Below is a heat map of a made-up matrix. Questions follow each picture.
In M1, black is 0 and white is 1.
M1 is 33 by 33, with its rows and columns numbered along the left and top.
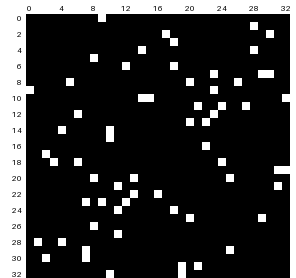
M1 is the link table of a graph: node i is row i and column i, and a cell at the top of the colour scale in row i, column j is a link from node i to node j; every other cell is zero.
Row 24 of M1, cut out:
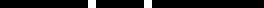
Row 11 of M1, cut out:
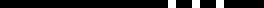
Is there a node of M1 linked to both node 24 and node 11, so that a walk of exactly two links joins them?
no
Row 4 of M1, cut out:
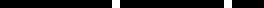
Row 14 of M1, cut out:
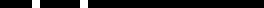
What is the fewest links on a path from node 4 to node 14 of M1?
1
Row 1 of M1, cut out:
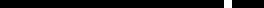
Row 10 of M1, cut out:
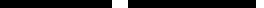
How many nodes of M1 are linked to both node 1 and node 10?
0
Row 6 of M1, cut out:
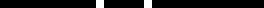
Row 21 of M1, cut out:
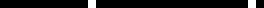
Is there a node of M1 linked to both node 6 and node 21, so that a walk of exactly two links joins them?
no
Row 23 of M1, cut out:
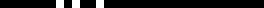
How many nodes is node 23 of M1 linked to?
3
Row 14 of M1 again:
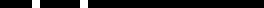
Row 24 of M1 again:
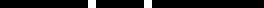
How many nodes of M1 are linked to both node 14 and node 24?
0
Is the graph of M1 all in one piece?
yes
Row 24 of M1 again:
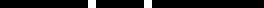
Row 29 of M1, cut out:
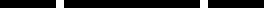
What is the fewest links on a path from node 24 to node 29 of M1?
6
